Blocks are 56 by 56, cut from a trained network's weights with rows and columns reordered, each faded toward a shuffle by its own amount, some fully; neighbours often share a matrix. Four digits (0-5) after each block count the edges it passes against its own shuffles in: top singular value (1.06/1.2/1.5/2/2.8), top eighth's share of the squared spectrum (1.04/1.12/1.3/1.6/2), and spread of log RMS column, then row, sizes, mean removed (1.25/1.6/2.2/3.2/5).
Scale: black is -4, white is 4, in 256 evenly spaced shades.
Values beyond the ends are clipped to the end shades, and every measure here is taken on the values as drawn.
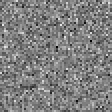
0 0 0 0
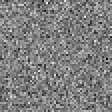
0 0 0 0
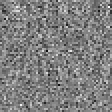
3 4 1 2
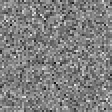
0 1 0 0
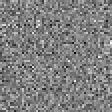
3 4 1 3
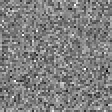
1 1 0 0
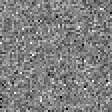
0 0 0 0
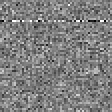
3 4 0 2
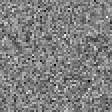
2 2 0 0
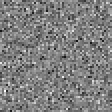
0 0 0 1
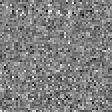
3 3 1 2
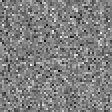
0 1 0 0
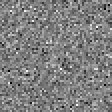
0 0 0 0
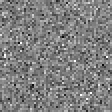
1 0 0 0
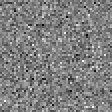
2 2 1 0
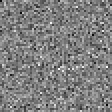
2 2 0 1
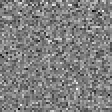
2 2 0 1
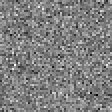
0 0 0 0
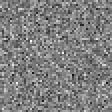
2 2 0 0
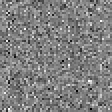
3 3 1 0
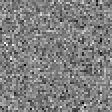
2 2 1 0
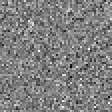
1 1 0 0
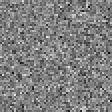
2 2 1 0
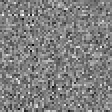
2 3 1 2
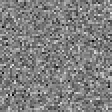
2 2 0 0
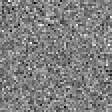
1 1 0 0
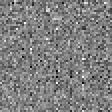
3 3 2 1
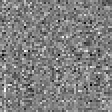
2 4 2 2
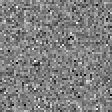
0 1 0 0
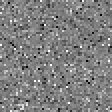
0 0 0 0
